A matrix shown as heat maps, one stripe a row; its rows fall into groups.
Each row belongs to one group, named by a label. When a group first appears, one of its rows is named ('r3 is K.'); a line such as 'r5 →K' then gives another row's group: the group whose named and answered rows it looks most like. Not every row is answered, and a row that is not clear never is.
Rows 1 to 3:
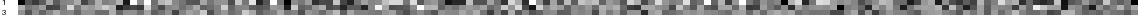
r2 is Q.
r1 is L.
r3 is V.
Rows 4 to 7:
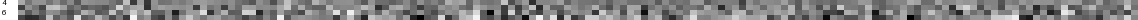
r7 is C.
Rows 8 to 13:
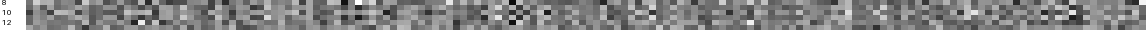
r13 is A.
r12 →L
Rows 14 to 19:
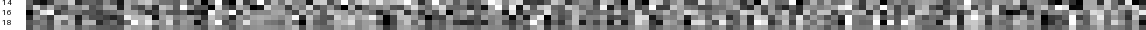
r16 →A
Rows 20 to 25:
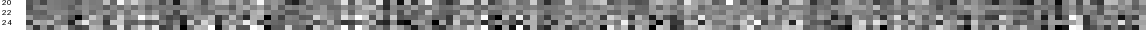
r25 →V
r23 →V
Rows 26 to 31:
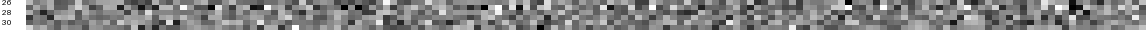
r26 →Q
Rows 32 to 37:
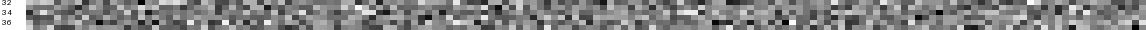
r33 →V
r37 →Q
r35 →C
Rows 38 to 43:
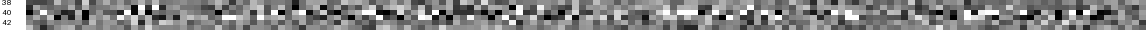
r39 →L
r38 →C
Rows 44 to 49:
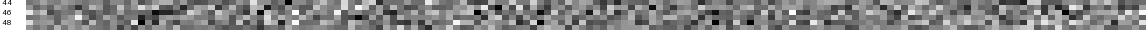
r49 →C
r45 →V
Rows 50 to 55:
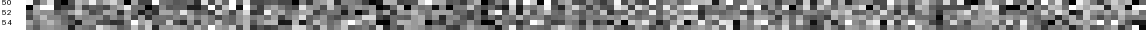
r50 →Q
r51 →A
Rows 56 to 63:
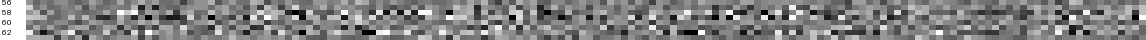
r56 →V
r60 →V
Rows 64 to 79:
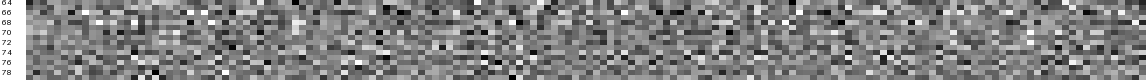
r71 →V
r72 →C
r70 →C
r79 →L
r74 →Q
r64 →L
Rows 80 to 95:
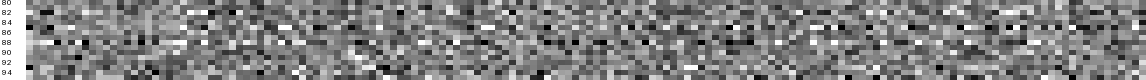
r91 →V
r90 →C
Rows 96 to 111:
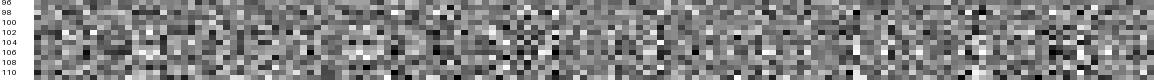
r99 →A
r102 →C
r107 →V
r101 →V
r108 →A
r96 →A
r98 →Q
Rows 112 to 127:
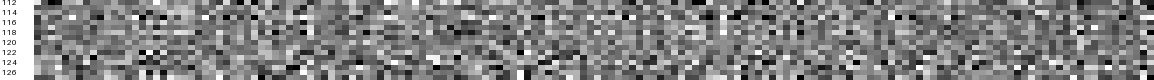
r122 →L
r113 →L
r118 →L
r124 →Q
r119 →A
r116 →L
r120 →V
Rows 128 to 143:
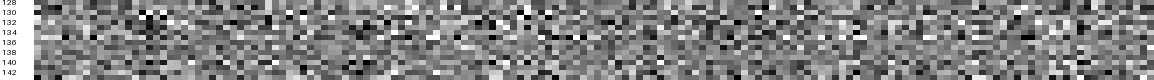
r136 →C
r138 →Q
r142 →Q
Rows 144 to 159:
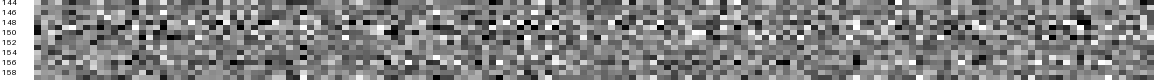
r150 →A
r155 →Q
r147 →L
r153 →L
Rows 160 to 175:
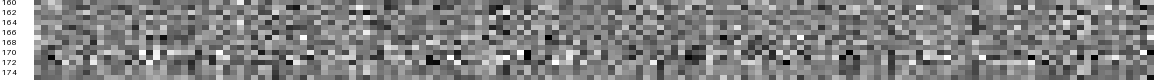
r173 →V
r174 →V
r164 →A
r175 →L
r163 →V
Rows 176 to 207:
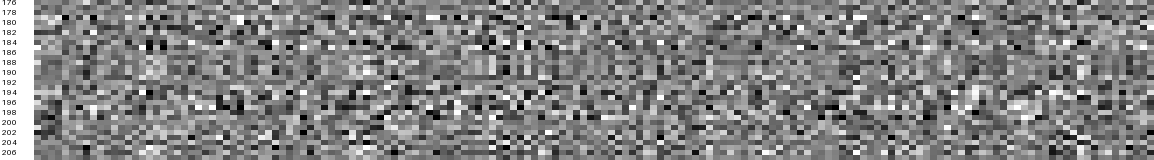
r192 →Q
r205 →V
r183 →C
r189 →V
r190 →V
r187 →V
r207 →V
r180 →A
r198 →C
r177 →V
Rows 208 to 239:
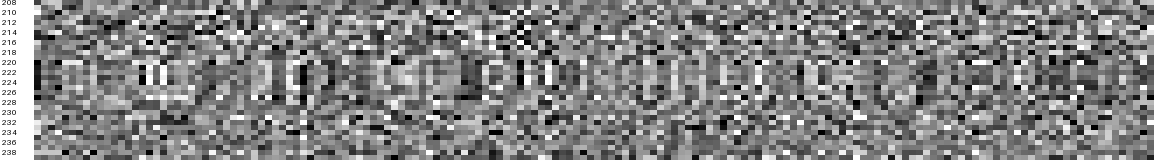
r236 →C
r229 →Q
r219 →L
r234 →Q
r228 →Q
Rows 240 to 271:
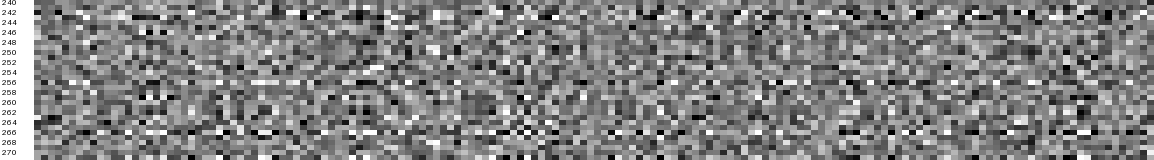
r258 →C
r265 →A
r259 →L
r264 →L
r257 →Q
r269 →Q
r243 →Q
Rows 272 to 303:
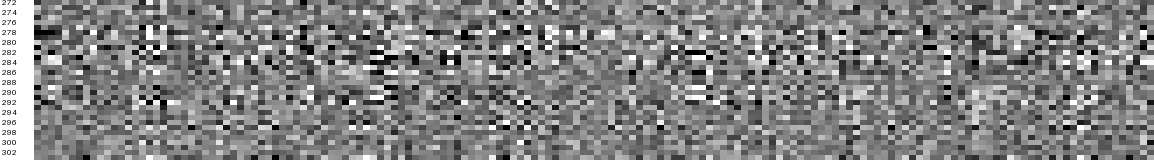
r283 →A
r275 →A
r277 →L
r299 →Q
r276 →C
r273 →Q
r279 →L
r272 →L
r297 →V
